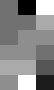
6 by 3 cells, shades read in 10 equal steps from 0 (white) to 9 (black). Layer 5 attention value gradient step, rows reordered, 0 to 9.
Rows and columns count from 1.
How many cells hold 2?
0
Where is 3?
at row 2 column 3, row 5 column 1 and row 5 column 2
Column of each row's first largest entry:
2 1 1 3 3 3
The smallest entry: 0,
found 2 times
